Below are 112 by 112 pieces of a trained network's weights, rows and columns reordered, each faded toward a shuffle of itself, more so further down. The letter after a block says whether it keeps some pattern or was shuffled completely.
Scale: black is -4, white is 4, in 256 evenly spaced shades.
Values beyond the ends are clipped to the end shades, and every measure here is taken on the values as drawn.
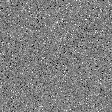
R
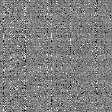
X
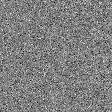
R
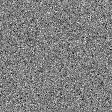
R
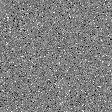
R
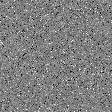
R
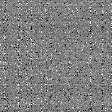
X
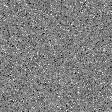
R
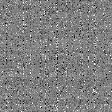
X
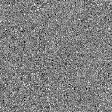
X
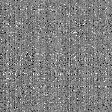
X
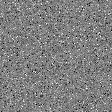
R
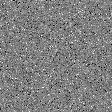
R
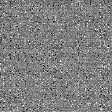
X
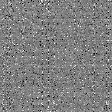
X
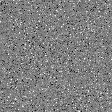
R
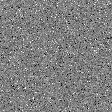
R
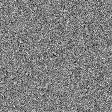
R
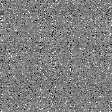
X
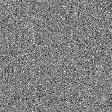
X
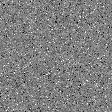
R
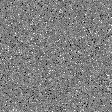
R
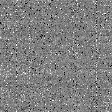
X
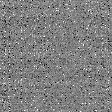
X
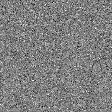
X
